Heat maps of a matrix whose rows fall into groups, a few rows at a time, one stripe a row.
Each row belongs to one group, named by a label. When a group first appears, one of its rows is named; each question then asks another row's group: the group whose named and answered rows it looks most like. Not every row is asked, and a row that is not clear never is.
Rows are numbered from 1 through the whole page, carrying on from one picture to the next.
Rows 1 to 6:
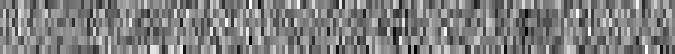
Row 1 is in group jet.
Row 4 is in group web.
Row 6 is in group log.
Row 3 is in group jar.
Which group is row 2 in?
web
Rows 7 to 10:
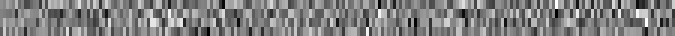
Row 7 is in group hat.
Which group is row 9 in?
log
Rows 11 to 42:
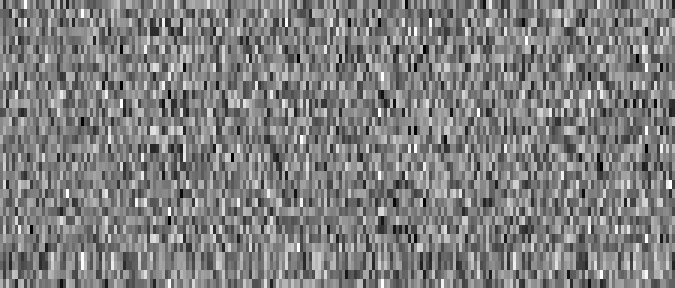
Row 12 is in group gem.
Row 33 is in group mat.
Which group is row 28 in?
jar
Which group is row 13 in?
jar
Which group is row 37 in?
log
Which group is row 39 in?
gem
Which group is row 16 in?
mat
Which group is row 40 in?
gem
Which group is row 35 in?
hat
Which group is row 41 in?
mat
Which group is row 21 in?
hat
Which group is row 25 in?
log
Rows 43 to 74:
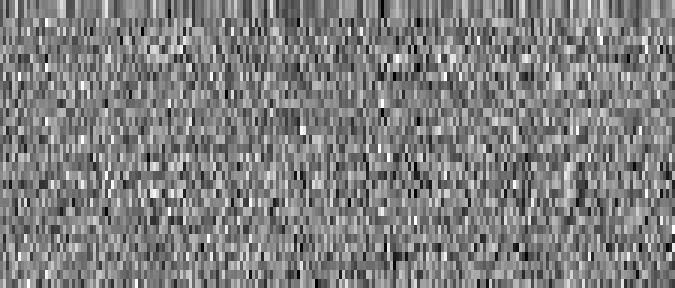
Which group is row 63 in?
gem
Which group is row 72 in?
mat
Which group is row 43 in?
hat
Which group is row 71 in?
web
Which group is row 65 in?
jar
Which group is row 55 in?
hat
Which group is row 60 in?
web
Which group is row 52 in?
gem
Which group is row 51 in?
web
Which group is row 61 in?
log
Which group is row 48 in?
log
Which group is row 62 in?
web
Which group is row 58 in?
gem
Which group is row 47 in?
mat
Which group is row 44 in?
hat
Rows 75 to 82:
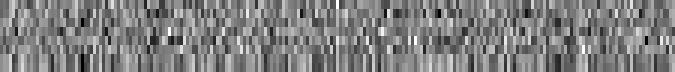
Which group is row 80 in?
web
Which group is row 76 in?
web
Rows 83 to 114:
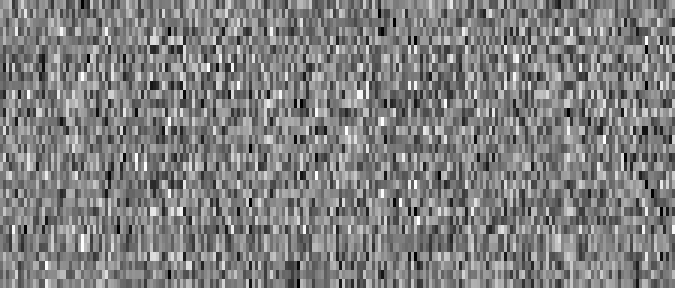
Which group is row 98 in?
web
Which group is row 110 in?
gem
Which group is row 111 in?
log
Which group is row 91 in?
gem
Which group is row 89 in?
gem
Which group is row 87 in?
log
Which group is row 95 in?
mat
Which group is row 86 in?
hat
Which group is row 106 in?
log
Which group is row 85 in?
mat
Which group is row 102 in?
web
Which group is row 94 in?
web
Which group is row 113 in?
hat
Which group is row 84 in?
jar
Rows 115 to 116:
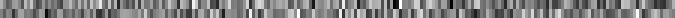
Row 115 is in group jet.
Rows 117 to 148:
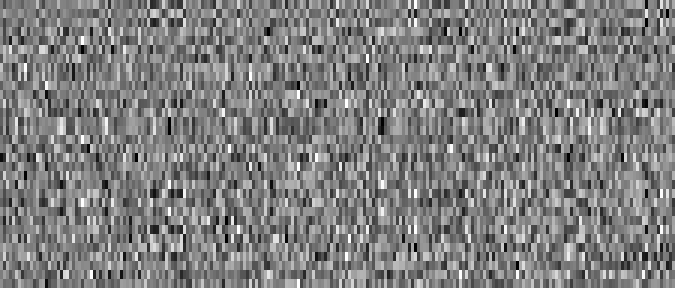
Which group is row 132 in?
gem
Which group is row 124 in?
jar
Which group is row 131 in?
hat
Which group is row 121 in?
gem
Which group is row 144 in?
log
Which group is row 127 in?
jet
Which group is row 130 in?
hat
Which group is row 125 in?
jar
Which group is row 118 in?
log
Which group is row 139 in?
gem
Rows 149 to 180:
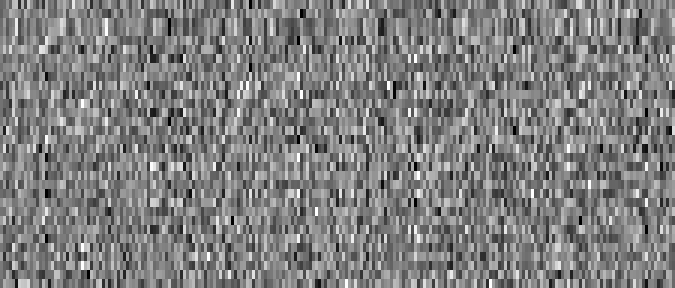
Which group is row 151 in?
hat
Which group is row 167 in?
log
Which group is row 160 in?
gem
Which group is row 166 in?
jet
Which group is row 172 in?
web
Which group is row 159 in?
mat
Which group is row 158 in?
web
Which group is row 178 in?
gem
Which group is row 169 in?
hat
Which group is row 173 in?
jar
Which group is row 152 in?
hat
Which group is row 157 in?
jet
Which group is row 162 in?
hat
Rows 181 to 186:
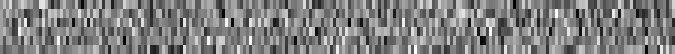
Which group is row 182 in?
hat
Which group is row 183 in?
jar
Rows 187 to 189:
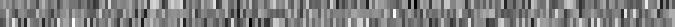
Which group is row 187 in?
log
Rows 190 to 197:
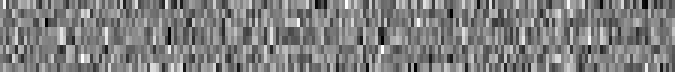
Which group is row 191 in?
gem
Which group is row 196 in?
gem
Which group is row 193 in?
hat
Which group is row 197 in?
log
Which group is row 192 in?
jet
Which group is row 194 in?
hat
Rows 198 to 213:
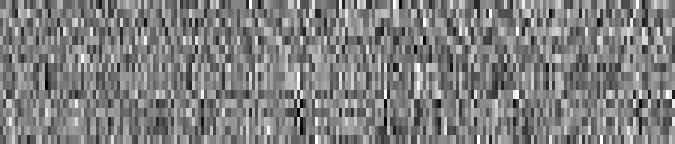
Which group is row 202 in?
mat
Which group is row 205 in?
jet
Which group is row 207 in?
jet
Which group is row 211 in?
web
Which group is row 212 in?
web
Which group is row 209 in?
web
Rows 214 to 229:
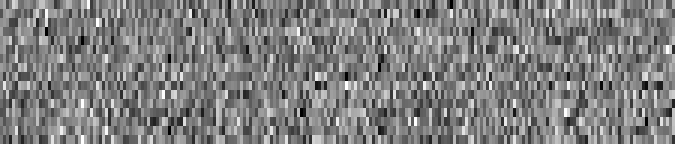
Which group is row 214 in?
gem
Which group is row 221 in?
jar
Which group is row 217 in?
jet
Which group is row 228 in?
hat
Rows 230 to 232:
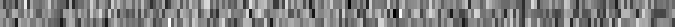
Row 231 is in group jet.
